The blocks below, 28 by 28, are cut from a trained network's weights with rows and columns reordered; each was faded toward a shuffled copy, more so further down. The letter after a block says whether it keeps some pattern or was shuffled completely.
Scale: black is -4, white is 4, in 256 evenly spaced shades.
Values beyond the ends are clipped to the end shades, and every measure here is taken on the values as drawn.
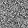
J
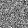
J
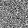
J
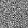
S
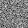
J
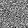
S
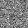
J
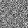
S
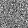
J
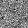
J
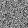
J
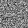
J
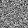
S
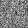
J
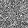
J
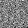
J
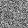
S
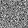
J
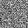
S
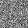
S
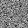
J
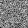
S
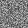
J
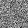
J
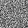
J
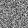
J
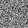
J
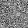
J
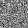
S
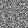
S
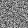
J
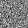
J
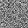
S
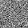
S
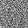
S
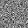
S
